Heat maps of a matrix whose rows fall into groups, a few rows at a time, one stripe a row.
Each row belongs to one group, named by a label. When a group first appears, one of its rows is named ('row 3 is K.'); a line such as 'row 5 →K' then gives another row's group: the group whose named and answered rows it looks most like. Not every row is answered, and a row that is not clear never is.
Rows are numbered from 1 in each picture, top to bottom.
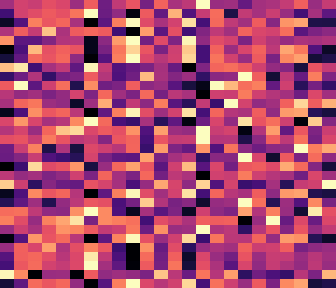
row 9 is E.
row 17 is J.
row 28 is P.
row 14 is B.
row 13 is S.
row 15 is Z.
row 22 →S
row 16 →Z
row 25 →Z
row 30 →P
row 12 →J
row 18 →E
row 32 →S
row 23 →E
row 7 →S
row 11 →E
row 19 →S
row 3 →S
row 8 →B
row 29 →P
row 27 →S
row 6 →S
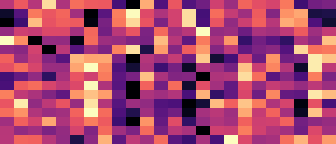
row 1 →P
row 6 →J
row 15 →E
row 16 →J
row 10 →P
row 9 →E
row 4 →Z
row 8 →B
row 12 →B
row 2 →S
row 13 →B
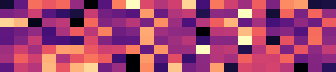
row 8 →P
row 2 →E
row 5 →E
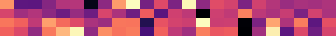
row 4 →Z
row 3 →Z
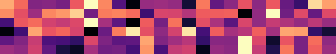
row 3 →P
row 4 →S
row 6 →E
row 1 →B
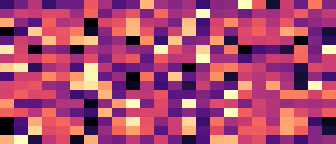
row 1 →E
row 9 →P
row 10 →B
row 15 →S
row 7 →Z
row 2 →Z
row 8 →B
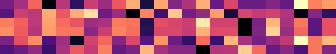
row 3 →Z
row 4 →Z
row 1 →J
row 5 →J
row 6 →E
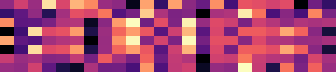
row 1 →P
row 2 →E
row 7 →E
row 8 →E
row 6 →S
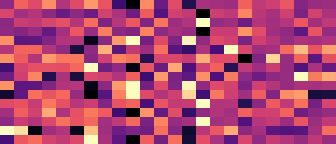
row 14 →Z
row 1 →P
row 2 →E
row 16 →P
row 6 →J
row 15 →B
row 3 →Z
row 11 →S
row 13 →P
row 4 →E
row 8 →P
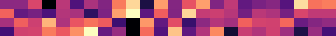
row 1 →J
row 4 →P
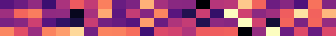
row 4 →Z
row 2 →J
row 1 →E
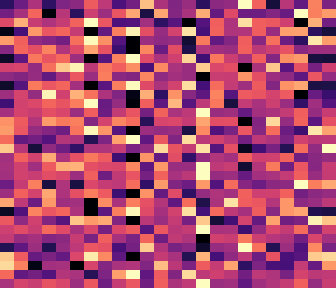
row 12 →P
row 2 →J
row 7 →S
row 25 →B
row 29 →B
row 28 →E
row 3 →B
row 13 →Z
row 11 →P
